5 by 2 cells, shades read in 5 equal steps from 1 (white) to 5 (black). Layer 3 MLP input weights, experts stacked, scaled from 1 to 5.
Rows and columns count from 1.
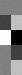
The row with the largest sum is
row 4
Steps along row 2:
down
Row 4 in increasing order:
3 4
